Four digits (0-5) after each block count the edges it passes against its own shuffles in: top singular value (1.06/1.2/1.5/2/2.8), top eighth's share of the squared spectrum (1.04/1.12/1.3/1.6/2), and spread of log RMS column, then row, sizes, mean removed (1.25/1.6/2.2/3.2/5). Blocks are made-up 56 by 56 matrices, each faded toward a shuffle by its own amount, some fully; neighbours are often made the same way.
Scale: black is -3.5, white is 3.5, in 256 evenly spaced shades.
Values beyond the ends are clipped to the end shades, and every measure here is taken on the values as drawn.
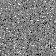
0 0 0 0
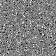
0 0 0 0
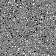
0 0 0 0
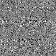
1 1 0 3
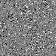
1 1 0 0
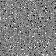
3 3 1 0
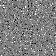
1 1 0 0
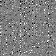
2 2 2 1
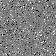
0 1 0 0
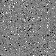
1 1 1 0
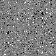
1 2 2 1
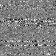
2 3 0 3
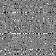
4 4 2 2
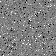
1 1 0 0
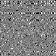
4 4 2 3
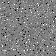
1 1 0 0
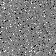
0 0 0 0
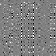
5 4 3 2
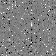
3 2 1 0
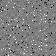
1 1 0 0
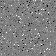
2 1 0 0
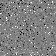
1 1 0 0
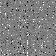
3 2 1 0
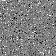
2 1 0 0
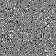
3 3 1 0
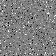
1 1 0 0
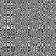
5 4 3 3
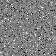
2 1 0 0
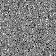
0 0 0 0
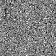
2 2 0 0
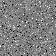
0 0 0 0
